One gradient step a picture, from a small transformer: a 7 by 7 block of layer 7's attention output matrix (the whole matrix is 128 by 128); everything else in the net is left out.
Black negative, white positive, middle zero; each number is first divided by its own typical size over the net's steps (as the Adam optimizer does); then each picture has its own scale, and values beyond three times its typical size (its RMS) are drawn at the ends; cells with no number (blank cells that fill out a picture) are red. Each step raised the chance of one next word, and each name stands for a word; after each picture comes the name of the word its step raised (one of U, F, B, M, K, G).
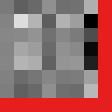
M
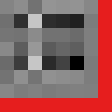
M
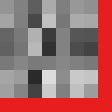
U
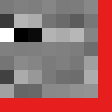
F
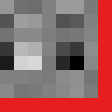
M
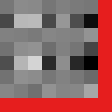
M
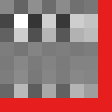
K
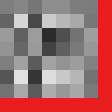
U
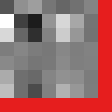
K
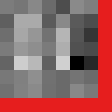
M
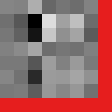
K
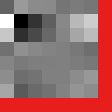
K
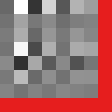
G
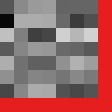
F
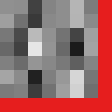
U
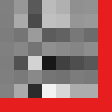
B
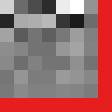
G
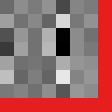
U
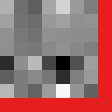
B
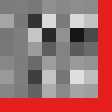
U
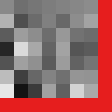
U
